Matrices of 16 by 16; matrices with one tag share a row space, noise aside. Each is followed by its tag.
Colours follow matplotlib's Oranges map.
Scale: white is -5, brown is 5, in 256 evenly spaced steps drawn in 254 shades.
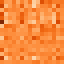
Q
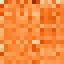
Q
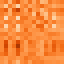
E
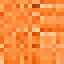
Q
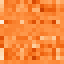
Q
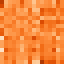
Q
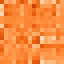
Q
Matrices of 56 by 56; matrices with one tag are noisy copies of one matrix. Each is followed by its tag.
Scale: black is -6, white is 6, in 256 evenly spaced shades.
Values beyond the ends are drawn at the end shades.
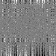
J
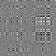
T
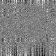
J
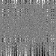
J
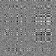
T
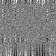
J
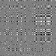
T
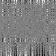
J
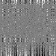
J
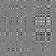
T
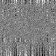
J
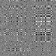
T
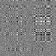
T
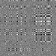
T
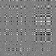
T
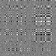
T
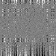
J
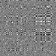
T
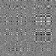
T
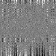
J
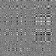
T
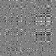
T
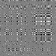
T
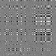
T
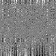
J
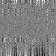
J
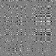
T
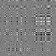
T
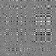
T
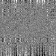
J
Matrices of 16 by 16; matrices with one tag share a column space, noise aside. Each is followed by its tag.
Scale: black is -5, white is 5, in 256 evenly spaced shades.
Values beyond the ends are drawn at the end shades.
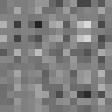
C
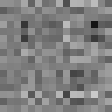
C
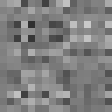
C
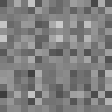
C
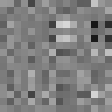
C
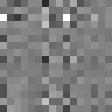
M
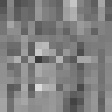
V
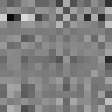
M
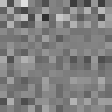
M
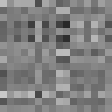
C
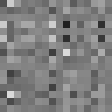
C
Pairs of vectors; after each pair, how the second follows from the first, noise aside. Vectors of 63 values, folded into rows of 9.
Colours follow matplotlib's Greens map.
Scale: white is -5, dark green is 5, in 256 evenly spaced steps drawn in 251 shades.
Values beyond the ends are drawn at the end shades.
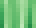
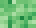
shuffled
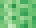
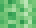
reversed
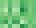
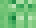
reversed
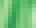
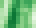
scaled up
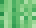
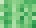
negated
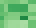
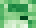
scaled up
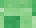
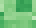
reversed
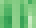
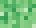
shuffled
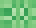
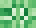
scaled up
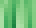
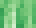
negated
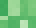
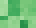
negated
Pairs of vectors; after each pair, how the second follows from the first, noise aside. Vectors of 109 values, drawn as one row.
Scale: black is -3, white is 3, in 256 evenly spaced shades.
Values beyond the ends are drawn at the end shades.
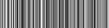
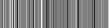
partly zeroed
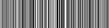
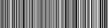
wrapped around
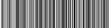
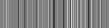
partly zeroed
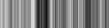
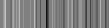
partly zeroed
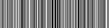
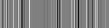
partly zeroed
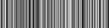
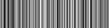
wrapped around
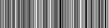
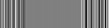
partly zeroed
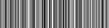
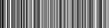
wrapped around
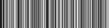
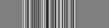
partly zeroed
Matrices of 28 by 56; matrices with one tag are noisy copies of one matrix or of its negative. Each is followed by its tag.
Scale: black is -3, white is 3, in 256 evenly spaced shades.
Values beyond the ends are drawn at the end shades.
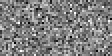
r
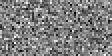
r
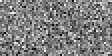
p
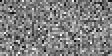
p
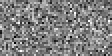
r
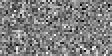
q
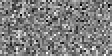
q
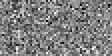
q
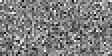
p
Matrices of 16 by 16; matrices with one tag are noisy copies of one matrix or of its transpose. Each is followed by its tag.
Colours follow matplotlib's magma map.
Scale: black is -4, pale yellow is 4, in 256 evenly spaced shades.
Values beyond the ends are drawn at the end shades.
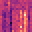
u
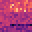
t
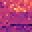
t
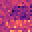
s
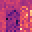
s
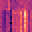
u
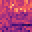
t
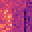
t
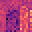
s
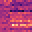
u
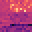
t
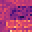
s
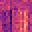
u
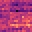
u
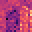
s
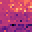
t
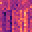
u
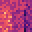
t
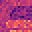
s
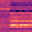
u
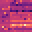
u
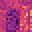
s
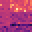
t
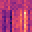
u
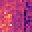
t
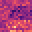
s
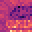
s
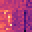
t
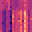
u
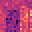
s
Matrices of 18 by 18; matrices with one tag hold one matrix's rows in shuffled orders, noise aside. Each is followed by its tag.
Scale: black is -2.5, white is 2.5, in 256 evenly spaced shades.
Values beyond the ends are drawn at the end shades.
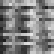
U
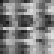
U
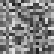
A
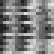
U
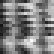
U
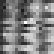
U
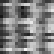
U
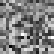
A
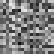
A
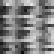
U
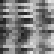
U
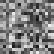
A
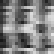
U
